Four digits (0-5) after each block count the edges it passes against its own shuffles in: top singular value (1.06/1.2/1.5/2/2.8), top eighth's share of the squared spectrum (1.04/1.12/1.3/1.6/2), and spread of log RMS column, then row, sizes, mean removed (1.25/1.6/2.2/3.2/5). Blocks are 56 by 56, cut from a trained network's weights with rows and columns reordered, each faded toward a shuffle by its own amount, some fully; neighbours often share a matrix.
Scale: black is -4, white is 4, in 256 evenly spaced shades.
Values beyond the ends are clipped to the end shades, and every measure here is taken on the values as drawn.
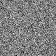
0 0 0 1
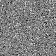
0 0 0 0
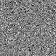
2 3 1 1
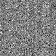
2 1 0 1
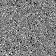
0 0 0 0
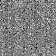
2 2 0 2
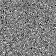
0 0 0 0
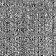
3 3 0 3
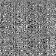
3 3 0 3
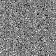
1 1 0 0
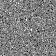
0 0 0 0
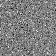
0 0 0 0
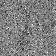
1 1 0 1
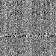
3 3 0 2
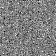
0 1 0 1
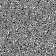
0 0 0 0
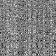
3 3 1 3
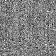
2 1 0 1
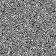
0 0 0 0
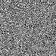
1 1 0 0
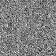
1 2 0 1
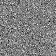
1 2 0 0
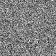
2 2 0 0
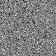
0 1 0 0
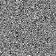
2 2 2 0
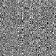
3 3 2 1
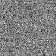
2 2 1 0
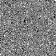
2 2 2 0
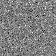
0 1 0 0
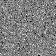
1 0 0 0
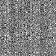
3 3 0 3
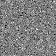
0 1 0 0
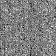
2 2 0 1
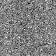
1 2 0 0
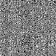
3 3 0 2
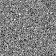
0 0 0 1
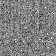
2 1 0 1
